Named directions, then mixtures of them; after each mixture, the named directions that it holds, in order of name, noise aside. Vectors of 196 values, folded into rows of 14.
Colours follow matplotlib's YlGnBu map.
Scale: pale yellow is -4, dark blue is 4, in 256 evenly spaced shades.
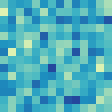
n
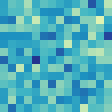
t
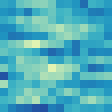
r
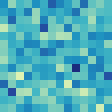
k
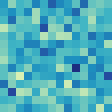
k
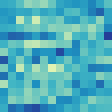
r, t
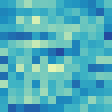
r, t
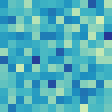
t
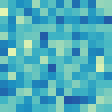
n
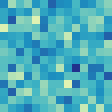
k, t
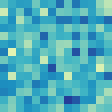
n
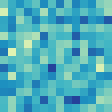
n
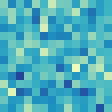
k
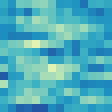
r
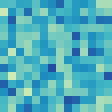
k, n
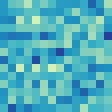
r, t
